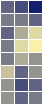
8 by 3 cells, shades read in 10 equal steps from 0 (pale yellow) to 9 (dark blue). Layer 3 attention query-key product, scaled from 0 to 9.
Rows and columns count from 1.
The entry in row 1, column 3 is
9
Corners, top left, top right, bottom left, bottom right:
6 9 4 5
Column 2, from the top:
7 5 3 1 3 6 7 6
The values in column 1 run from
2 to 6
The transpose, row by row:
6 5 6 5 5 2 4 4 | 7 5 3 1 3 6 7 6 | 9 6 1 0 4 4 6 5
